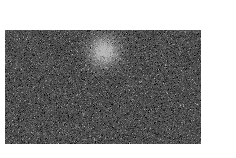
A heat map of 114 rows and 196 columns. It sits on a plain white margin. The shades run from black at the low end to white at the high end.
The ninth with the highest average is the top middle. A single bump stands in the top middle. No row or column stands out. Overall the values sit about 30% of the way up the scale.
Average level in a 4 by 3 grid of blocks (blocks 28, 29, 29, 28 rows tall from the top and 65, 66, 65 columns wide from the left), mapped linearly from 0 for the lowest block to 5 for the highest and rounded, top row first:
050 / 020 / 000 / 000
